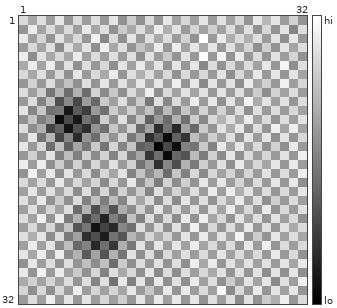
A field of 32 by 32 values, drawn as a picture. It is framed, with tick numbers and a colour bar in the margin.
Ninth with the lowest average: centre. Dips: three. Average level on the scale: 70%. Odd rows or columns: none.
